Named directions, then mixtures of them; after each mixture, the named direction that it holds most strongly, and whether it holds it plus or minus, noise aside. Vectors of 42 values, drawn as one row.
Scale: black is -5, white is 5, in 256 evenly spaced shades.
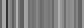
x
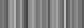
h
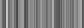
x, minus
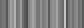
h, plus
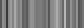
h, plus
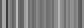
x, plus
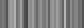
h, plus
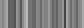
h, minus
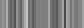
h, minus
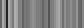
x, plus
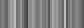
h, plus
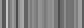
x, minus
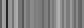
x, plus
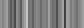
h, minus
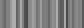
h, plus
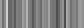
h, minus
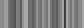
h, minus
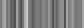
h, minus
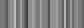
h, plus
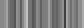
h, minus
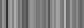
h, plus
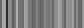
x, plus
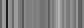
x, plus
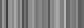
h, plus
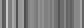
x, minus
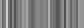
h, minus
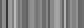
h, plus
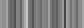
h, minus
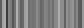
x, plus
